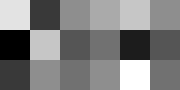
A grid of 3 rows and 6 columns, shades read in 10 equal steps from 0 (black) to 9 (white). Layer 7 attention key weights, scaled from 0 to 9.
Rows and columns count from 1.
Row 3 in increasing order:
2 4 4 5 5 9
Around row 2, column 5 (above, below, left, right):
7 9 4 3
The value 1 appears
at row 2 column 5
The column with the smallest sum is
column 1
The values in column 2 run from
2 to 7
